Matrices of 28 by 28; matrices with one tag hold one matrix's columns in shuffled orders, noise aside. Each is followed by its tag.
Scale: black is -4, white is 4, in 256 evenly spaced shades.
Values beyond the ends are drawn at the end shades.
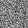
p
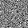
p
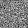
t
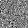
p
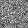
t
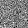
p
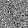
p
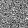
t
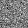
t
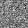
t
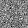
t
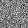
t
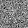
t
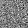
t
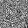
p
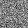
t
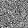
p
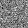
t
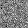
t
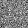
t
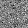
t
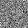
p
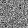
t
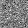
t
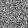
t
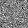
t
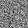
p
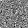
p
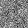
p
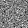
p
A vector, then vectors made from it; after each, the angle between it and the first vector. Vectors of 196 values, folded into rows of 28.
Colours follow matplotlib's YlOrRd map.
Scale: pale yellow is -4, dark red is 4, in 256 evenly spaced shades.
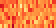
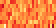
partly aligned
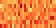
nearly opposite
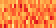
nearly opposite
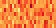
partly opposed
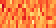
orthogonal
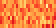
partly aligned
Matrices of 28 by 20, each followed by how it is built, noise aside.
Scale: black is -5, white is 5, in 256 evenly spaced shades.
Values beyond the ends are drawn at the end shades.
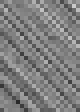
Toeplitz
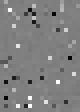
sparse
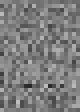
low rank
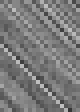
Toeplitz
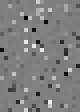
sparse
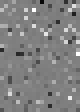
sparse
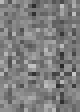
low rank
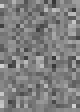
low rank
